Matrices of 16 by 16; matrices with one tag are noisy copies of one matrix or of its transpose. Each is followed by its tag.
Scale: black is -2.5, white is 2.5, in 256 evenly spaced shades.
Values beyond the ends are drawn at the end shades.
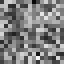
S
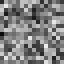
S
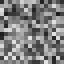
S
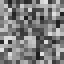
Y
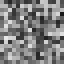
Y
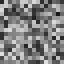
S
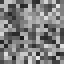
S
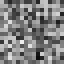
Y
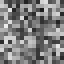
Y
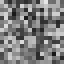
Y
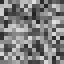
S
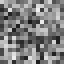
Y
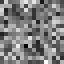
S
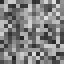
S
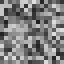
S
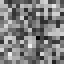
Y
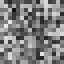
Y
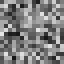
S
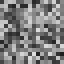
S
